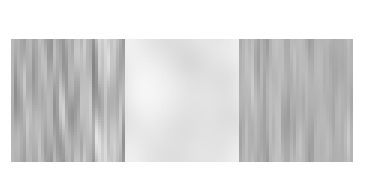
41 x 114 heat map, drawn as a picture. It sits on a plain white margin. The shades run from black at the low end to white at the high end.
The table splits into one row of 3 panels. Panel 1,1: high, streaked downward. Panel 1,2: very high, smooth, faint in contrast. Panel 1,3: high, streaked downward, faint in contrast.
